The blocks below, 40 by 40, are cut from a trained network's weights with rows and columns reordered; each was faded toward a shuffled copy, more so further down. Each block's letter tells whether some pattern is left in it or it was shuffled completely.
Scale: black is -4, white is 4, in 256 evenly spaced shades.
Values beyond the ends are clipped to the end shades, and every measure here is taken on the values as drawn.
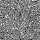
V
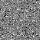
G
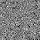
G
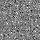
V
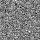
V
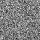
G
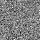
V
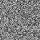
G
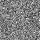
V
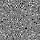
G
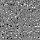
G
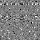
G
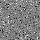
V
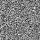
G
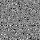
G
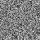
G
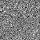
G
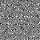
G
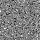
V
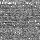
G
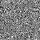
G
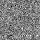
G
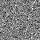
V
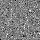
V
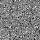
G
